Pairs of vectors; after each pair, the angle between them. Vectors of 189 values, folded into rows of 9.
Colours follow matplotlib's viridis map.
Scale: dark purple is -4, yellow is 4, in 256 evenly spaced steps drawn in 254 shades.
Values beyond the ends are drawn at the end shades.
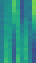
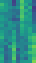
nearly opposite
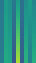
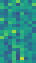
partly opposed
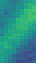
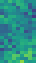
partly opposed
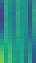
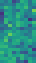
partly aligned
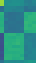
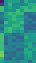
nearly opposite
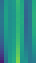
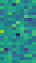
orthogonal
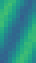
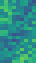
partly aligned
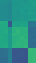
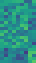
partly aligned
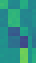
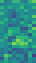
partly opposed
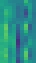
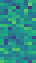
orthogonal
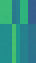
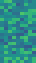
orthogonal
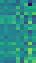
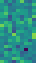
orthogonal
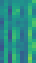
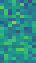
orthogonal
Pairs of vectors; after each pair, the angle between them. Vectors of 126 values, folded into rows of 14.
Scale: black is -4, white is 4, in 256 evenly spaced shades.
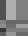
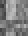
nearly parallel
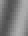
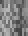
partly opposed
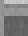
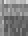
nearly parallel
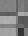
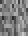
partly opposed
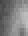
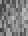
partly aligned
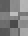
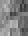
nearly opposite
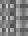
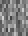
partly opposed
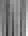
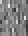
partly opposed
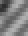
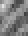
nearly opposite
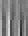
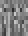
partly aligned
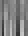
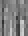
nearly parallel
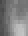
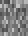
orthogonal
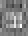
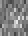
partly aligned
